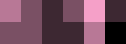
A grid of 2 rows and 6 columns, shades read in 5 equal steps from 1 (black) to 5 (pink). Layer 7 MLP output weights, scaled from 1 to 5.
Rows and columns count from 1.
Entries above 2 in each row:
4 3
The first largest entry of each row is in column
5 5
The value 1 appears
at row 2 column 6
